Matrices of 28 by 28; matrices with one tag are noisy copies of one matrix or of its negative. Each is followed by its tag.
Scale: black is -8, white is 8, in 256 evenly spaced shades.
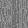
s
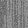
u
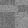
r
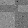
r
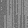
u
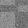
r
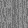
s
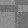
r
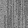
u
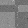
r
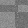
r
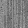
u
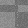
r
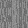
s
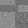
r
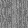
s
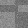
r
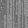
u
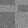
r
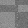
r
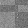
r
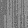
u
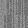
u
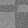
r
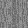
s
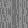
s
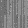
u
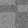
r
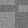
r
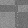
r
